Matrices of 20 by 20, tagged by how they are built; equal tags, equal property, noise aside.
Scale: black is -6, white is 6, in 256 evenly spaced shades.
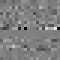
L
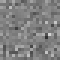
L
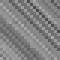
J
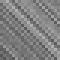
J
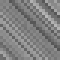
J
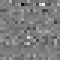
L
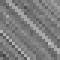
J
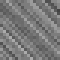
J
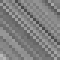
J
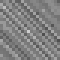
J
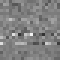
L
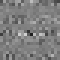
L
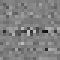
L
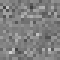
L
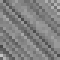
J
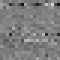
L
